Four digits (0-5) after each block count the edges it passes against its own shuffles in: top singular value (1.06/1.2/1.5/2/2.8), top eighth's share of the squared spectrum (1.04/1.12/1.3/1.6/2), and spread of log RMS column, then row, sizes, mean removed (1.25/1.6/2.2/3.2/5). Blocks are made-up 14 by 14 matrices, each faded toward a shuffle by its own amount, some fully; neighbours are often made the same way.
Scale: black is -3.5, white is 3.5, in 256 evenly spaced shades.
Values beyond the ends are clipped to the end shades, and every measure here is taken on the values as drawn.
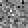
0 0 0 0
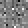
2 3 2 0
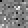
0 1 0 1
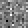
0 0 0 0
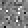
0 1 0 0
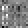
3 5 1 1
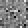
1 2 1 0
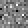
0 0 0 0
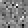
1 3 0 0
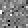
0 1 0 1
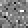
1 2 0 0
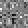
2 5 2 0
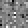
1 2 2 0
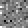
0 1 0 0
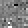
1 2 0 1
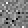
1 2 0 0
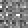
2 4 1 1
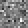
0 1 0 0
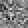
1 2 0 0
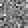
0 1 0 1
